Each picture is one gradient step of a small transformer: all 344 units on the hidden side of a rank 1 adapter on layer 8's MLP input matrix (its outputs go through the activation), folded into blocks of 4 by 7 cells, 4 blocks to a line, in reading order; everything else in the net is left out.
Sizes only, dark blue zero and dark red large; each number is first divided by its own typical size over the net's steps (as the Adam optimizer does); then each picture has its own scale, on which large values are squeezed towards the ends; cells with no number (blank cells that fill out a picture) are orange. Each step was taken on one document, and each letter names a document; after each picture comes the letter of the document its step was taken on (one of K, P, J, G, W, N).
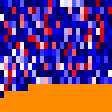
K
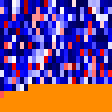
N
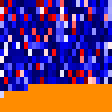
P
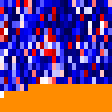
N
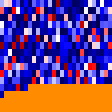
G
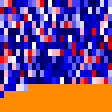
P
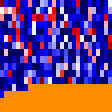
N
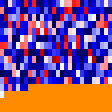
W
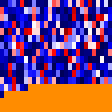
K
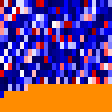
P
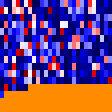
N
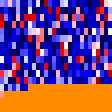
P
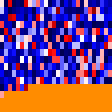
P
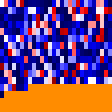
K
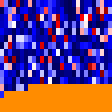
G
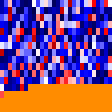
W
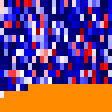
N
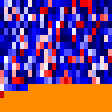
W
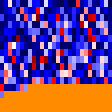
G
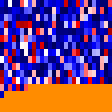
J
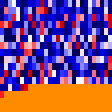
W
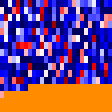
P
